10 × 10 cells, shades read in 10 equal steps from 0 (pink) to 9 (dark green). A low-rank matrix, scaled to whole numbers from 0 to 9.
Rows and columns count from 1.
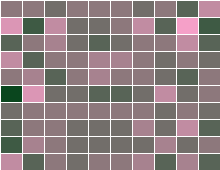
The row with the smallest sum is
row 2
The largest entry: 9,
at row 6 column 1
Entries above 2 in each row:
9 6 9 9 10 8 10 9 10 9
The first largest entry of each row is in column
9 2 1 2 3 1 1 1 1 2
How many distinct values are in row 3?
5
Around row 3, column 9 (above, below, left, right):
0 4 4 6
